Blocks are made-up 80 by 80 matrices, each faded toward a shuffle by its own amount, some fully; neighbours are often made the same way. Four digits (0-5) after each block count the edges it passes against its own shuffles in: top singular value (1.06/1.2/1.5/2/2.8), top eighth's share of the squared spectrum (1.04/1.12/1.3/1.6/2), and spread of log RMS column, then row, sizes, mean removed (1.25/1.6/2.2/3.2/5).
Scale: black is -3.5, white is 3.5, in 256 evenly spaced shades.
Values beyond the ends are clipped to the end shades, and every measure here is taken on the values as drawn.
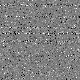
2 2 0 2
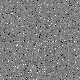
1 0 0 0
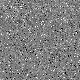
1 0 0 0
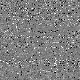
3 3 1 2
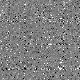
3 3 1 2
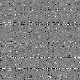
4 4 1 3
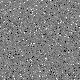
0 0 0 0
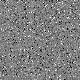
2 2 0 1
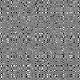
5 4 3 3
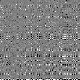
5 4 3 3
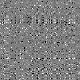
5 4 2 3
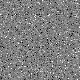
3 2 0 0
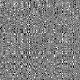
4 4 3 2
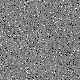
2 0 0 0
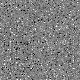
2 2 0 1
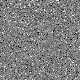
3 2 0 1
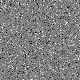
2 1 0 0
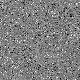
2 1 0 0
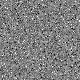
1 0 0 0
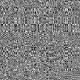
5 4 3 3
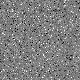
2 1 0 0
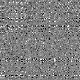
4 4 2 3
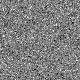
0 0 0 0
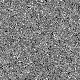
0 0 0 0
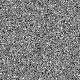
0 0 0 0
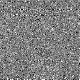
1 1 0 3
